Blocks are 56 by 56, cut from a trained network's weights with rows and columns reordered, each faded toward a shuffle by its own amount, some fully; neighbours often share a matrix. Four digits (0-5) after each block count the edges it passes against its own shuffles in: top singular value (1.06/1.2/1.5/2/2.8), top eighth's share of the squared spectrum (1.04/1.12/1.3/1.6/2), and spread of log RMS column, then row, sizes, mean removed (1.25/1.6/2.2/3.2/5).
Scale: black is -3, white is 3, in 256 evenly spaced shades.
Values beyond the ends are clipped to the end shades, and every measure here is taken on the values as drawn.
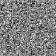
2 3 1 1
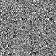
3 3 2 1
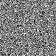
0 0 0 0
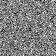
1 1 0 0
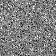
1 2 0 0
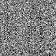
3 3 1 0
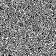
0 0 0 0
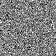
1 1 0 0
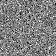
0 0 0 0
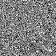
2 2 0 0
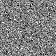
0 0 0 0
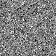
0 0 0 0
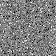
0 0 0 0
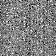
2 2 0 1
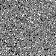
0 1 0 0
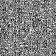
2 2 0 1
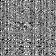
3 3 0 3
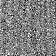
2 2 0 1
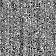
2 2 0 1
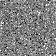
0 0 0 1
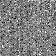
1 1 0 0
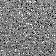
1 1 0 0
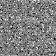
1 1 1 0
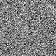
2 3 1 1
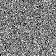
1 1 0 0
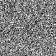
1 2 0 0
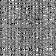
4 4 1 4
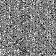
2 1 0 0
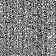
3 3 0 2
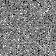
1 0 0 0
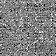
2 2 2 0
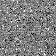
1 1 1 0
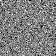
1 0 0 0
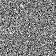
2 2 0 0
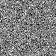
2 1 0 0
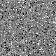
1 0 0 0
